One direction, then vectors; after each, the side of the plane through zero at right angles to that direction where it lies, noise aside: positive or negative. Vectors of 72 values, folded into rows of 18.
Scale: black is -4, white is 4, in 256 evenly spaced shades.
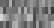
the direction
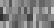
negative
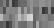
positive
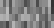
positive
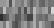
negative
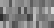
negative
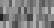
negative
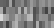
positive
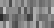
negative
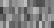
negative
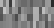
negative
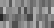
negative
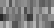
negative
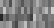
negative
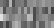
positive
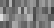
positive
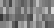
negative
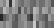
negative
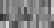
negative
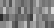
negative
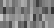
positive
